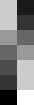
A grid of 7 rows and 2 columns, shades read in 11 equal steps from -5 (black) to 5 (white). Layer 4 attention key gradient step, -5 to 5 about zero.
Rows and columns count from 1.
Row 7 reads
-5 5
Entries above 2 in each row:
1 1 0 0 1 1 1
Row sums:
-1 0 0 0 1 0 0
